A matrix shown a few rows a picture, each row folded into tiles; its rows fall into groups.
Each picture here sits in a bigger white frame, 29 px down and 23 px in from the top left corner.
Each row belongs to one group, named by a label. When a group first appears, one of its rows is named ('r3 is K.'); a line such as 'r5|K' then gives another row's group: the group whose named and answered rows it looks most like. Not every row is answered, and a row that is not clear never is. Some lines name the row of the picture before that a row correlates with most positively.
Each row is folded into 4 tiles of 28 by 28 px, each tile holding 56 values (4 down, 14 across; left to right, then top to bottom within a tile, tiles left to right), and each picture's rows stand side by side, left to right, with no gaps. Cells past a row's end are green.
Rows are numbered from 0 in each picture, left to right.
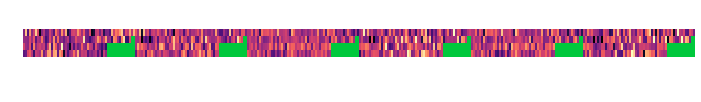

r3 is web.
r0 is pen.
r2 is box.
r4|box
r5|web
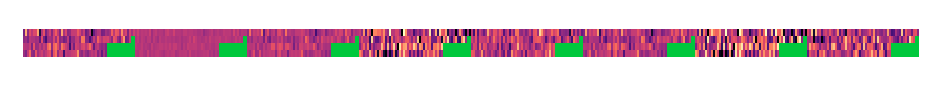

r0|pen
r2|pen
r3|box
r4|box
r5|pen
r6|box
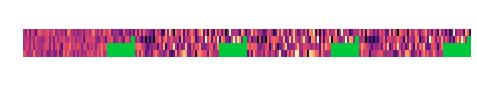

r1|web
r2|web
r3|web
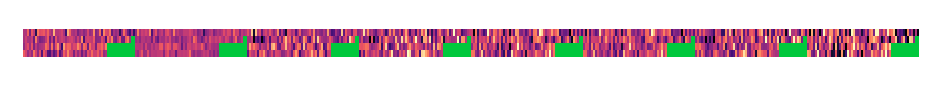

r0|box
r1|pen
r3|web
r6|web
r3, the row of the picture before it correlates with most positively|2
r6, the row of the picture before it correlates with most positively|1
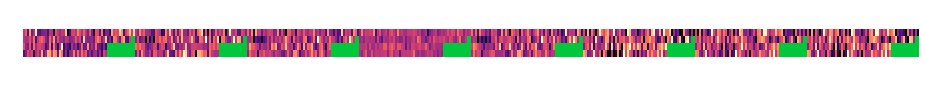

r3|pen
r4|web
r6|box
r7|box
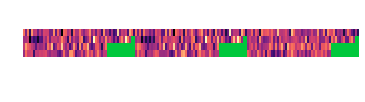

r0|web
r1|web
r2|box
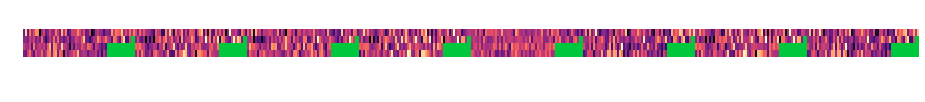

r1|web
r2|web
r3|web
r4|box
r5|pen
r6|web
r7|pen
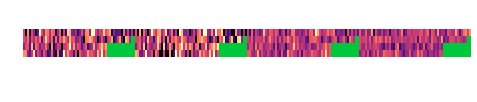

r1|box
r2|box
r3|pen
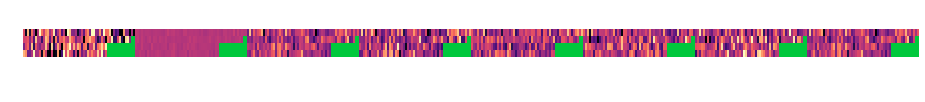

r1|pen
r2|pen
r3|pen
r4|pen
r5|web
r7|pen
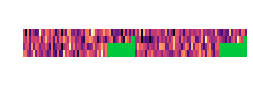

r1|web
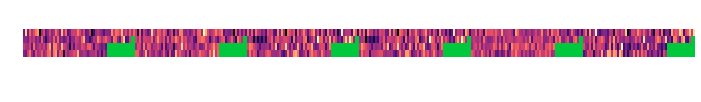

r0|pen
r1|box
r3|web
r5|pen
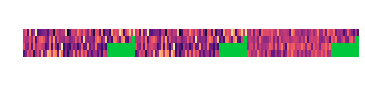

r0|pen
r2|box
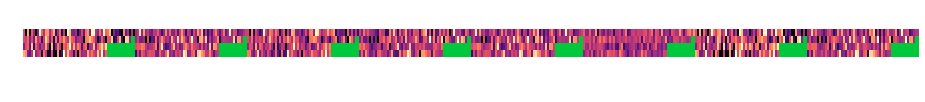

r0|box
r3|web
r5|pen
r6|box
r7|web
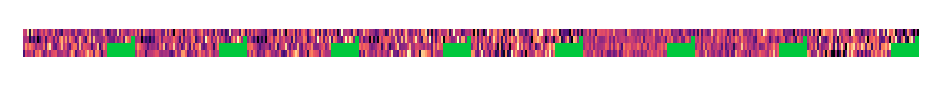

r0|web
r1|web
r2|web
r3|web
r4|box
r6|box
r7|box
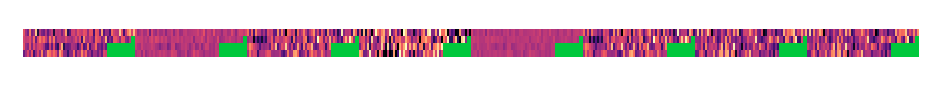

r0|pen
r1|pen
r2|web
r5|web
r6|pen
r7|pen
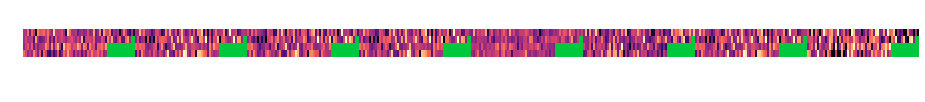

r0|box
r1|web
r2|web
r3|web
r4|pen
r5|pen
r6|web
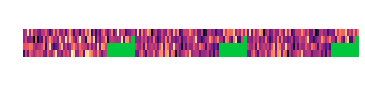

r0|web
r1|pen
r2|pen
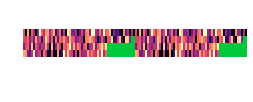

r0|box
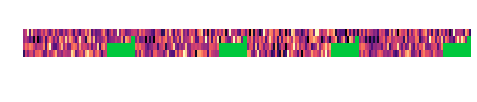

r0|web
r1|web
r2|box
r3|web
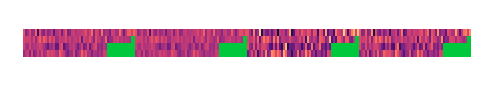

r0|pen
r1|pen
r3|pen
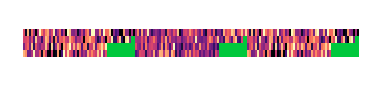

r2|box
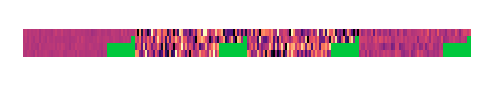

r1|box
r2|box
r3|pen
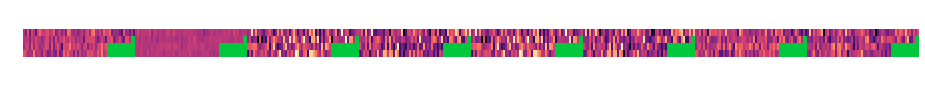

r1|pen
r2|web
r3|pen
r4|web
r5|pen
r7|pen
